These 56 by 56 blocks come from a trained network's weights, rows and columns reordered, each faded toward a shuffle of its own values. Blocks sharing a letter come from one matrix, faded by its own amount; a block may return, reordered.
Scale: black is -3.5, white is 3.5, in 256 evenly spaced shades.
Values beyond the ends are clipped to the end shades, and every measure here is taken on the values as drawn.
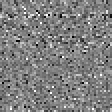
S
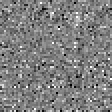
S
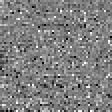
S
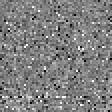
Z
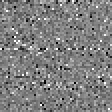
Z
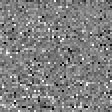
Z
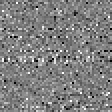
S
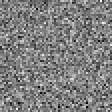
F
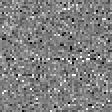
Z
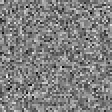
F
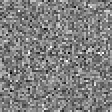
F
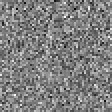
F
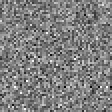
F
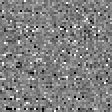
S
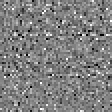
S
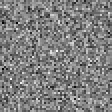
F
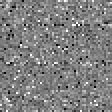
Z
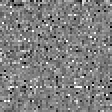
Z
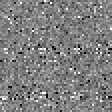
S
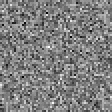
F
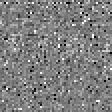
Z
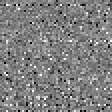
S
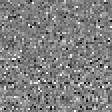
Z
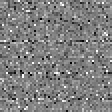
Z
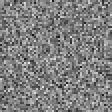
F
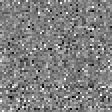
S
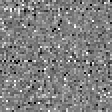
Z
